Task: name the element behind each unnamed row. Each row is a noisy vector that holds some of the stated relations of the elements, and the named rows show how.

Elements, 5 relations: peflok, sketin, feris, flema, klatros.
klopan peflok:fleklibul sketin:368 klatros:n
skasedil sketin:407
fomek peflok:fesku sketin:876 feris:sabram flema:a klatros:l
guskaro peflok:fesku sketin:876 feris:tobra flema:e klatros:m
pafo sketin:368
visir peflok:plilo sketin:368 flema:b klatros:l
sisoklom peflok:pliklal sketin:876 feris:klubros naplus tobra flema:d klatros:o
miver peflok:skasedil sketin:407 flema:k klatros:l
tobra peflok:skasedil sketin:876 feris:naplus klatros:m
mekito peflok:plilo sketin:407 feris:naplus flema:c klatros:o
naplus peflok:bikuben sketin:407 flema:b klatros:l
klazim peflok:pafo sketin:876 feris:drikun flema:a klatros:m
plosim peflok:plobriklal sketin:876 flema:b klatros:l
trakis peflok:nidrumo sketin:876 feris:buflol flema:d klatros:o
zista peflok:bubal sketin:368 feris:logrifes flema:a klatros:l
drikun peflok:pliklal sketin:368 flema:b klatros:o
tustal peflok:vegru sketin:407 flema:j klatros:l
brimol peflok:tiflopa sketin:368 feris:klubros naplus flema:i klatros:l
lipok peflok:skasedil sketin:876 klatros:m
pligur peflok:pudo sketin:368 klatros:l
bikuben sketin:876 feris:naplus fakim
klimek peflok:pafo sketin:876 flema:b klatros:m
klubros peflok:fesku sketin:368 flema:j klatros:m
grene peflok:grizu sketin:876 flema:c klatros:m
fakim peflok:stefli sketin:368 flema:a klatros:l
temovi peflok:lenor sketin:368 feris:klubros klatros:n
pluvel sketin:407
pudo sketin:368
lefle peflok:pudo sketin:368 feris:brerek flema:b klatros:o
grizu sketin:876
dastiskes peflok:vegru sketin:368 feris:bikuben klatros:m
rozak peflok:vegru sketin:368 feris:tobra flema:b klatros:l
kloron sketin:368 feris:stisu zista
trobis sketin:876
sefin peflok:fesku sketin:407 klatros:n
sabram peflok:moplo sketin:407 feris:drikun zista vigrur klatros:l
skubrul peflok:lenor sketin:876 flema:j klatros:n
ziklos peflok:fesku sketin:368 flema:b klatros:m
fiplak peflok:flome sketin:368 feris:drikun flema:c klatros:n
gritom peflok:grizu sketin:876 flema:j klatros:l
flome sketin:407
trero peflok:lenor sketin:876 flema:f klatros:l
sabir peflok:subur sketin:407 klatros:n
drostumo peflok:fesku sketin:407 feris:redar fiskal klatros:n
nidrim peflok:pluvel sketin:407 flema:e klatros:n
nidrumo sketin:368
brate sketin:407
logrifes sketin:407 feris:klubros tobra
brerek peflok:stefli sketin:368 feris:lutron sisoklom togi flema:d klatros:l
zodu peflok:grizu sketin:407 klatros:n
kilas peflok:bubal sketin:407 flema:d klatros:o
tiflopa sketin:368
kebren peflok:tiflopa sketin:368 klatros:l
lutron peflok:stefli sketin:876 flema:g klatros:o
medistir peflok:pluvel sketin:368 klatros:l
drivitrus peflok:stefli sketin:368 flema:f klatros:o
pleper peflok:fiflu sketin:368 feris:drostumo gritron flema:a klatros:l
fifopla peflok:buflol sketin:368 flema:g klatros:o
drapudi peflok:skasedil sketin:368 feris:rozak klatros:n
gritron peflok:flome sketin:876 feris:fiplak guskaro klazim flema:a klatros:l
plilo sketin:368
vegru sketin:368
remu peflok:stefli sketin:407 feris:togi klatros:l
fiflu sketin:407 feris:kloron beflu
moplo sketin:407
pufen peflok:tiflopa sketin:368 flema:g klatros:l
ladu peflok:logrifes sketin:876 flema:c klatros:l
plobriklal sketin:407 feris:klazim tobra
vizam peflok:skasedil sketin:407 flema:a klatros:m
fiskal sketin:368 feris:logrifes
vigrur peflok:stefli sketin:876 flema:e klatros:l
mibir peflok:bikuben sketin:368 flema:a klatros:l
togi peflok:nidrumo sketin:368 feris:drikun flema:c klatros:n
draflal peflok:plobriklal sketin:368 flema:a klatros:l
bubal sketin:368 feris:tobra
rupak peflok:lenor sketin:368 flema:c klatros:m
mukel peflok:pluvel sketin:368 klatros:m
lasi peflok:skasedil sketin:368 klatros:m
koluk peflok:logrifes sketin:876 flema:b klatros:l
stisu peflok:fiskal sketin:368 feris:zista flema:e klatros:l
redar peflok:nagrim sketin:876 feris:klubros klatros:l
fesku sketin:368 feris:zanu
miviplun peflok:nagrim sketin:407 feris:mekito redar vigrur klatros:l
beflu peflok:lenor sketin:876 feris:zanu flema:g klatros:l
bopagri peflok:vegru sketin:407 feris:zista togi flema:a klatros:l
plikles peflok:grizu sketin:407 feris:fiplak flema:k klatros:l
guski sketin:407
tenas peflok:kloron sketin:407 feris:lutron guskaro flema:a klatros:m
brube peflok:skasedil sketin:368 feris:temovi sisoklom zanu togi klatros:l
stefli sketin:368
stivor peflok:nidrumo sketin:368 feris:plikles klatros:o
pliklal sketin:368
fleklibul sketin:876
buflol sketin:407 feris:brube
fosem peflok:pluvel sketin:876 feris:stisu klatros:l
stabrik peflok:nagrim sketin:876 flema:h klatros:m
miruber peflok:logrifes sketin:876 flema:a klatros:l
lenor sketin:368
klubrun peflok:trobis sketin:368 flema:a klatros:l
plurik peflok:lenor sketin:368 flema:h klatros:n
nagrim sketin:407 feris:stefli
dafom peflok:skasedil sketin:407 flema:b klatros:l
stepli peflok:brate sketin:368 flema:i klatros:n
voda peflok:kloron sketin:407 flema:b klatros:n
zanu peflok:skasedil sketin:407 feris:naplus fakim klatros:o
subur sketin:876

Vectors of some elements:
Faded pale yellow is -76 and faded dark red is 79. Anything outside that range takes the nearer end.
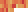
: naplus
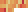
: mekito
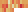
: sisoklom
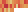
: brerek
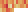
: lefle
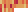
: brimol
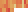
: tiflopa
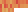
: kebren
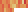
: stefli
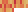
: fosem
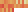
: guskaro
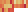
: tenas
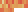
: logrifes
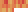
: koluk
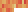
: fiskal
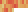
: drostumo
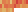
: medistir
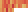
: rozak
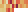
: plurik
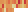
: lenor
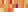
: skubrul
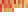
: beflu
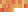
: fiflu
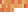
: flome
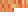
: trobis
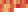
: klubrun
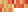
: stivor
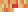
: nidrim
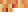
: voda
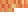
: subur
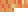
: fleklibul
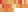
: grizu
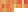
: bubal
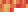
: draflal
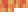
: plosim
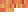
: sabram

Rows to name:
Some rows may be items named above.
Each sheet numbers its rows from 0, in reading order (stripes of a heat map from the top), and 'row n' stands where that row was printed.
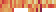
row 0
trero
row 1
stabrik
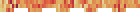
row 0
plurik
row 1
brube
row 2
stepli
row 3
zodu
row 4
ziklos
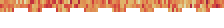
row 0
guskaro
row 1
fakim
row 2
ladu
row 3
nidrumo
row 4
klimek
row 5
bikuben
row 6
lutron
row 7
fomek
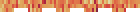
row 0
klopan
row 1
brimol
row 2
visir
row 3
stabrik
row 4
redar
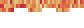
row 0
klazim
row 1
kilas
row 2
fesku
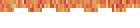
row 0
stefli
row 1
miviplun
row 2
stisu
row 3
tiflopa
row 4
pufen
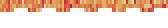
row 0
vegru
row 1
plikles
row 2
tustal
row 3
mukel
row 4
rupak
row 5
tenas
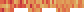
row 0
bopagri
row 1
bikuben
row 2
lasi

